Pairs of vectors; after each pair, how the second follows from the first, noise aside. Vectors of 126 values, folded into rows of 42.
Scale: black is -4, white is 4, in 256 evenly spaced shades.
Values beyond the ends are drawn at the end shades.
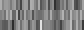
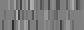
partly zeroed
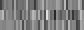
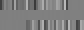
partly zeroed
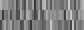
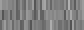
shrunk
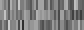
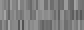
shrunk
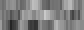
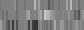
partly zeroed
